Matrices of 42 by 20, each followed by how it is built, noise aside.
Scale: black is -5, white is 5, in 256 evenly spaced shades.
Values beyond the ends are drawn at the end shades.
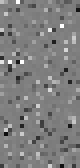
sparse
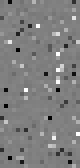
sparse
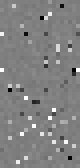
sparse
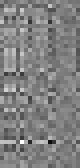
low rank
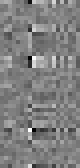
low rank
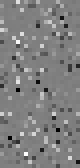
sparse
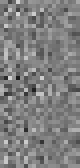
low rank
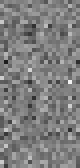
low rank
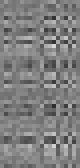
low rank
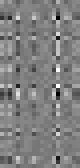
low rank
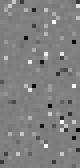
sparse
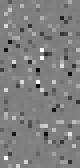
sparse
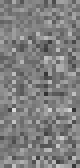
low rank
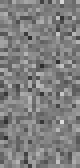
low rank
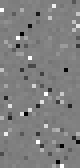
sparse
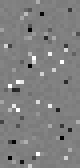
sparse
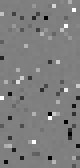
sparse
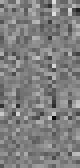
low rank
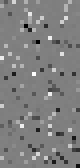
sparse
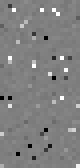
sparse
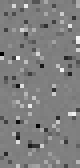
sparse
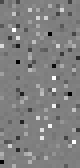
sparse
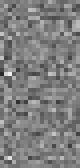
low rank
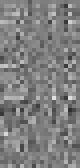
low rank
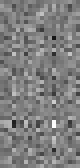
low rank
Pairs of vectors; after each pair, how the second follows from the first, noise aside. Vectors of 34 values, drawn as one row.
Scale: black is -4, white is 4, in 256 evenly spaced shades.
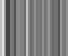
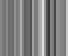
wrapped around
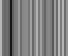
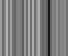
wrapped around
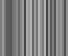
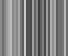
negated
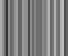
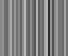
shuffled
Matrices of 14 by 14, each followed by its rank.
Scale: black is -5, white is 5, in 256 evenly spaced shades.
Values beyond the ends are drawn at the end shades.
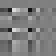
one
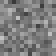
full rank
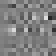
two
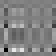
one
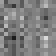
two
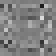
three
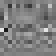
two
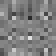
two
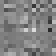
three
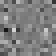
three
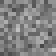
full rank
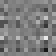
two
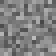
full rank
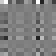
one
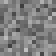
full rank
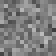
full rank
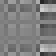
one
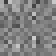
three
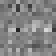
three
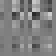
one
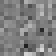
three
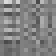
two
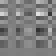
one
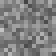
full rank
